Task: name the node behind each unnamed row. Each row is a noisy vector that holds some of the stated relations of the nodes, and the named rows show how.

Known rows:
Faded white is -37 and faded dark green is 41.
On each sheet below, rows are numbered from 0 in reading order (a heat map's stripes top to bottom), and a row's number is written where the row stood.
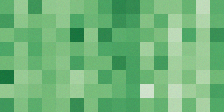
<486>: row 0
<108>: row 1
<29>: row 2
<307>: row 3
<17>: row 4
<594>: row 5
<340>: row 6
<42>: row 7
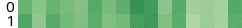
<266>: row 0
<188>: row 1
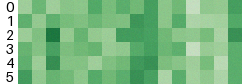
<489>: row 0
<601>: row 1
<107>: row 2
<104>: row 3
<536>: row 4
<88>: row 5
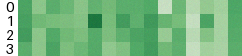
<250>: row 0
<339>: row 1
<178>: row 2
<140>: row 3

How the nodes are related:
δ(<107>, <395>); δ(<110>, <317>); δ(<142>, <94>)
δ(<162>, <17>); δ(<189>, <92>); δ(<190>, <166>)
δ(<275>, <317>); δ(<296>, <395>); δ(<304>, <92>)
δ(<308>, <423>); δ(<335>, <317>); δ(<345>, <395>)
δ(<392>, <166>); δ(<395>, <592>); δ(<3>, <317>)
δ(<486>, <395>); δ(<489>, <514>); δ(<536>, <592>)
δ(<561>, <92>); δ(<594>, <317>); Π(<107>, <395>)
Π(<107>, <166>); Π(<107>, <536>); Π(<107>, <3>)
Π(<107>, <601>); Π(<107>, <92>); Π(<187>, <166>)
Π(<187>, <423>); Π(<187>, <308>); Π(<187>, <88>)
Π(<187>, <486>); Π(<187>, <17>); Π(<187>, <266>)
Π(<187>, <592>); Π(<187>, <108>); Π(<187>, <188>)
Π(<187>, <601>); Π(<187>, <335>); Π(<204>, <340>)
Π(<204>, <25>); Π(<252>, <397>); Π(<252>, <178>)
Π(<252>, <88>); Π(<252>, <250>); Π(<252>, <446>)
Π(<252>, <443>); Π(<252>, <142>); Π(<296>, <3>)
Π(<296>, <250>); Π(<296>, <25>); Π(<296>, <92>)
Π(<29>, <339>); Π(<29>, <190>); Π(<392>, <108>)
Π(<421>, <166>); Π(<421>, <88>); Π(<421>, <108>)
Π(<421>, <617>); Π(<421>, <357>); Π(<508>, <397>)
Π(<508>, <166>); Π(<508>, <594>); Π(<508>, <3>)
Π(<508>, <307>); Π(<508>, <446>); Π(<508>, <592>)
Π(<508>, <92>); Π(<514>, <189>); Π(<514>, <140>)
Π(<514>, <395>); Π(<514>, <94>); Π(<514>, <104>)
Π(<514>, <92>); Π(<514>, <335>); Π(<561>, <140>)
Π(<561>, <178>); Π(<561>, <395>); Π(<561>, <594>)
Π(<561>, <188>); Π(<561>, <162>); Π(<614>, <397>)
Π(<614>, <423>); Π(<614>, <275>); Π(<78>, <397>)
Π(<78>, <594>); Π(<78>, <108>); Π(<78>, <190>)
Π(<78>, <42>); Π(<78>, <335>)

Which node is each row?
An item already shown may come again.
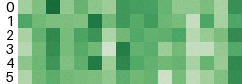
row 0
<107>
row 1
<339>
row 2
<514>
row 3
<561>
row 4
<78>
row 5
<204>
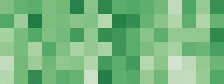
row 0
<29>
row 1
<395>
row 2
<421>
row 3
<317>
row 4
<304>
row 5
<561>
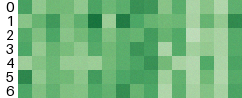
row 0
<108>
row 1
<78>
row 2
<162>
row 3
<88>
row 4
<345>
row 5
<397>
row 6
<142>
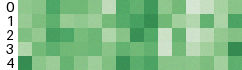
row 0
<189>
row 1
<345>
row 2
<92>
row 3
<204>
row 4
<275>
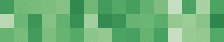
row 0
<339>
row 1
<187>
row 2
<94>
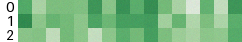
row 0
<190>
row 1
<397>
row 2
<110>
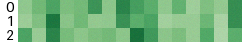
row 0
<614>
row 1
<296>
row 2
<592>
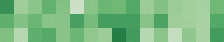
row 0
<3>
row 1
<308>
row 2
<166>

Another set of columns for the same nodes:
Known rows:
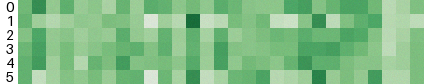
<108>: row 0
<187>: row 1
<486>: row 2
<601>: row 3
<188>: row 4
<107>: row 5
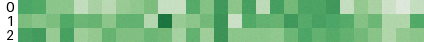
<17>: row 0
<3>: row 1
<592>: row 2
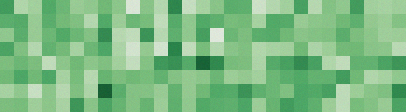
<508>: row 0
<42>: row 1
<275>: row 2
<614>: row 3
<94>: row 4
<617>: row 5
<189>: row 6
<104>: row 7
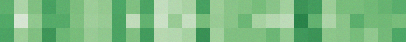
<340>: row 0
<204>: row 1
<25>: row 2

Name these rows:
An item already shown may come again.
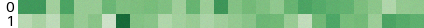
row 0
<592>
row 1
<304>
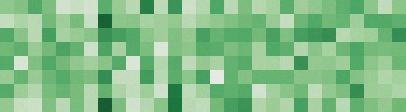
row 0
<392>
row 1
<304>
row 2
<92>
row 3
<339>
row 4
<296>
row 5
<275>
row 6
<78>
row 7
<561>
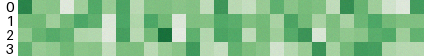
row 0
<308>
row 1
<339>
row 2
<190>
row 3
<421>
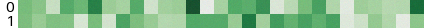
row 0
<514>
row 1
<162>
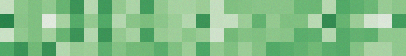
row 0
<110>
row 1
<308>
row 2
<110>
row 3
<88>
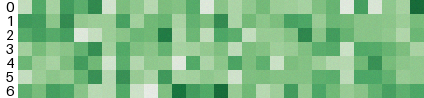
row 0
<489>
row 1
<397>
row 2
<166>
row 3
<317>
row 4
<29>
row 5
<110>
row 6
<142>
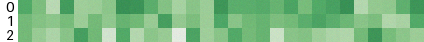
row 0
<92>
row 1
<536>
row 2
<29>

